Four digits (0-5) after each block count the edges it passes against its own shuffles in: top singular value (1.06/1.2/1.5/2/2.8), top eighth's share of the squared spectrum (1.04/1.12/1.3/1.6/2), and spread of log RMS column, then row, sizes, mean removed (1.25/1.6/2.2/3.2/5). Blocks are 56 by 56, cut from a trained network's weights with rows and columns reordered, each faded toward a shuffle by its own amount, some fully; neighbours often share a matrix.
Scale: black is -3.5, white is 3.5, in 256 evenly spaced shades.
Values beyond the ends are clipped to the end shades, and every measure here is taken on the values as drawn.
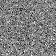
1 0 0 0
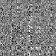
3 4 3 2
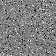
0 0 0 0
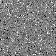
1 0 0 0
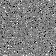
0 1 0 0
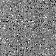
1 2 0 1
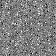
1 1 0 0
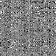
3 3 1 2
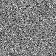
0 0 0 0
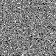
2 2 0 0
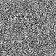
2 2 0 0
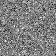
2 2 0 0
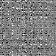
3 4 3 2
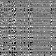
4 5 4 2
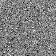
1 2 0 0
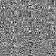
3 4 2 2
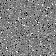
0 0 0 0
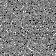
0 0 0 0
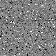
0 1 0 0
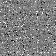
0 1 0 0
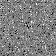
0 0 0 0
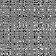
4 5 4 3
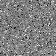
0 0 0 0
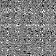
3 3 2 1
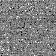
1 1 0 0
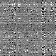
3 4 3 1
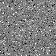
0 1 0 0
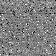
1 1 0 0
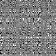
3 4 3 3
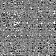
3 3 2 2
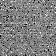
2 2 1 0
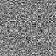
3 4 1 2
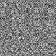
3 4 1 2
